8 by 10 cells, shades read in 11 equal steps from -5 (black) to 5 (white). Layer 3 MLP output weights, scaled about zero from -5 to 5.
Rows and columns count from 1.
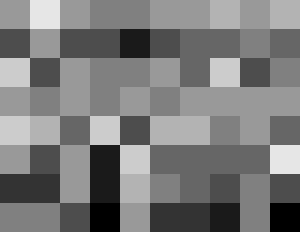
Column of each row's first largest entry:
2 2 1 1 1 10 5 5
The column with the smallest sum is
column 4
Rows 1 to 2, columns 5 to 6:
0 1 | -4 -2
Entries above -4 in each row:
10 9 10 10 10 9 9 7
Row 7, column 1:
-3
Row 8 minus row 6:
-1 2 -3 -1 -2 -2 -2 -3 1 -9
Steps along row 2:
up down same down up up same up down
